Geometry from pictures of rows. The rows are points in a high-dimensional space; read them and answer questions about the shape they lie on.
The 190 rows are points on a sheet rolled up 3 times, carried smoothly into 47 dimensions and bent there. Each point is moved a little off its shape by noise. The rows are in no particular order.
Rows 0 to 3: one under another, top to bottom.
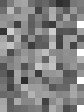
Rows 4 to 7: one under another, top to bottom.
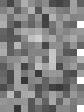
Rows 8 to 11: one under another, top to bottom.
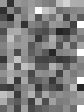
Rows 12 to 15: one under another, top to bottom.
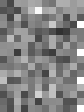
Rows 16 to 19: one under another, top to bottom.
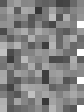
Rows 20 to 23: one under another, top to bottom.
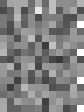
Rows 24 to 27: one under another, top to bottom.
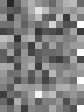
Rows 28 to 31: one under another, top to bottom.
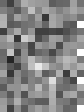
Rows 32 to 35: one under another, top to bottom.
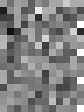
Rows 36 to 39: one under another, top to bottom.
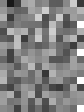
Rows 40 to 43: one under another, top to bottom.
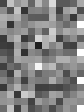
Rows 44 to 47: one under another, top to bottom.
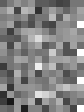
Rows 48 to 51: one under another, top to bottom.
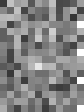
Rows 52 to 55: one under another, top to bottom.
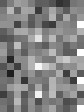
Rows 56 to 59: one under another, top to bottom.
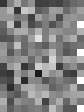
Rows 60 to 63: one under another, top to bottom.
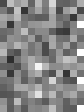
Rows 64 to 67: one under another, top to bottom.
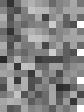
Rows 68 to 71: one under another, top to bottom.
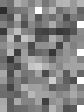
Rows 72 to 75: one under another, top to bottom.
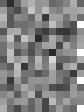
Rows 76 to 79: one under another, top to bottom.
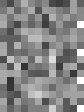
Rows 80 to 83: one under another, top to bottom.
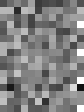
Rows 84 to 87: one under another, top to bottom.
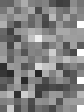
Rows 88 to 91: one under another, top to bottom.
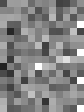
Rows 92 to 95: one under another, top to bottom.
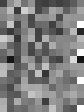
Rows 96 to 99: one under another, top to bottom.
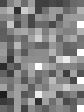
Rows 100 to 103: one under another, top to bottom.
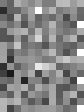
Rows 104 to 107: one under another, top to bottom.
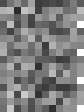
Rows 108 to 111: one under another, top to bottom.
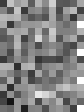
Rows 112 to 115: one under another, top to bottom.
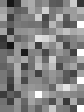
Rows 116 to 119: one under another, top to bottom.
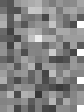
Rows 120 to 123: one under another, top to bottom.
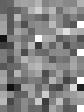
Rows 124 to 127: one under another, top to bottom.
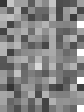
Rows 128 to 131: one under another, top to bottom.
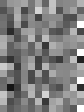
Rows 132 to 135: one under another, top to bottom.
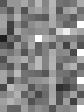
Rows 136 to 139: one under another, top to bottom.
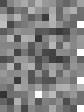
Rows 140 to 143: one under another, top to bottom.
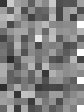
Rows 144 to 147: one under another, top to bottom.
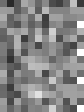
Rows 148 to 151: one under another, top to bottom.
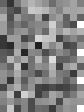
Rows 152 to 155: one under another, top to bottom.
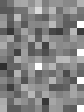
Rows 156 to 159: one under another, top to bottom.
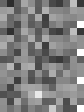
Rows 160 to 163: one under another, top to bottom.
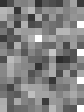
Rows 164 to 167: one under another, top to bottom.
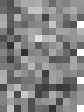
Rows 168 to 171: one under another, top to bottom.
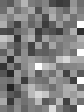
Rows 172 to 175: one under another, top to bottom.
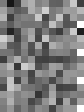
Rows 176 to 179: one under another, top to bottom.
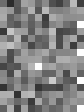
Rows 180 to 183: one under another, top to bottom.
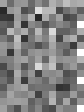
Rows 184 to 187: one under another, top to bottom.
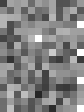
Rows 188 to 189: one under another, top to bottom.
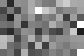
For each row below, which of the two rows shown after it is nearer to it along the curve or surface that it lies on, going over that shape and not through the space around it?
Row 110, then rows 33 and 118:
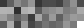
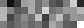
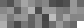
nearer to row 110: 33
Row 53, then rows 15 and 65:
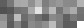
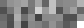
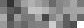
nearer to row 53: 65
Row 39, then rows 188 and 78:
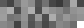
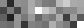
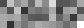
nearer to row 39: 78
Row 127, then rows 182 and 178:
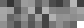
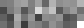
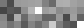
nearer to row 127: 178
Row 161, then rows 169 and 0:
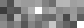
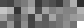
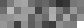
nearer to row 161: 0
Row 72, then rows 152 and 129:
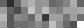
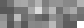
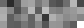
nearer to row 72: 129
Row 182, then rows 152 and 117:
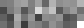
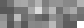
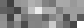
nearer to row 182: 117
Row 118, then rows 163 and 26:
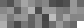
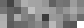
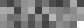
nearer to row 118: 163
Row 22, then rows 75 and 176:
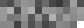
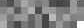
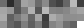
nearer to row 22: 176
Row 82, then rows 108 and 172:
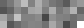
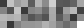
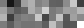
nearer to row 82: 108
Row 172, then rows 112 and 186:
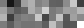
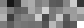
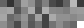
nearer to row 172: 112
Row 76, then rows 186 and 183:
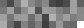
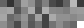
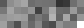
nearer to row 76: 183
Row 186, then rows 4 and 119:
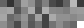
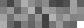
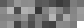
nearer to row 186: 119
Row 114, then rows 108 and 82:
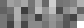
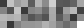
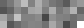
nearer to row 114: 108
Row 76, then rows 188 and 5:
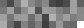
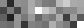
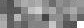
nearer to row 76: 5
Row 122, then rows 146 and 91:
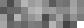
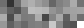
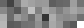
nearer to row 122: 91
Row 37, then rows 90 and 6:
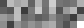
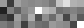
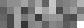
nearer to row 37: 6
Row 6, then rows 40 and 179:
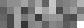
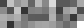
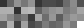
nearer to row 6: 40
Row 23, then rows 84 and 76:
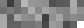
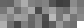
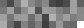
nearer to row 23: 76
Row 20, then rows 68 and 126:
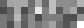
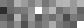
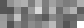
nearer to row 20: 68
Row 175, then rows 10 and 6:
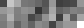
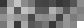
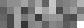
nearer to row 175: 10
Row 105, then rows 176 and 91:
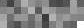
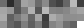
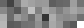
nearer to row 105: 91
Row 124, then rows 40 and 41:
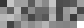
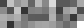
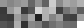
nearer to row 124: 40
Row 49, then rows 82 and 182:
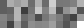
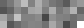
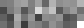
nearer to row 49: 182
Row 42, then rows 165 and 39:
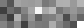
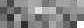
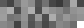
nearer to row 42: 165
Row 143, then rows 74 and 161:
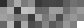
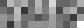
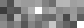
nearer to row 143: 74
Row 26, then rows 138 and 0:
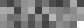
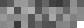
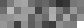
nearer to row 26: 138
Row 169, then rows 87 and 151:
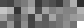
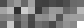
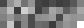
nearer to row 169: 87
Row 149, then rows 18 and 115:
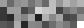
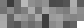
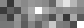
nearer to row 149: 115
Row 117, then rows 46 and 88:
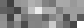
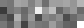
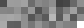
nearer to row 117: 46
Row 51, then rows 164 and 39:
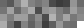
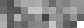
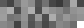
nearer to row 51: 164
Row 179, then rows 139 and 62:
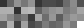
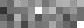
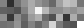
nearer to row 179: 62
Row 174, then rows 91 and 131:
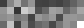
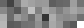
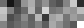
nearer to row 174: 131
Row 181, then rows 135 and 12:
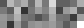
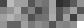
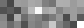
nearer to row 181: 135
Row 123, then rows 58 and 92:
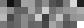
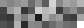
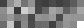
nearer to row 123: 92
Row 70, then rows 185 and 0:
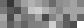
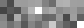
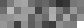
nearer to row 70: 185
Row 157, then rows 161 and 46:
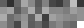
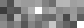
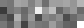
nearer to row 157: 161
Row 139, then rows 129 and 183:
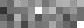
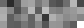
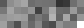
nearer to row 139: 129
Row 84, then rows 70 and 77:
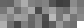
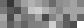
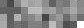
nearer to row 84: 77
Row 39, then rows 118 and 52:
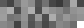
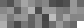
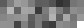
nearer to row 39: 52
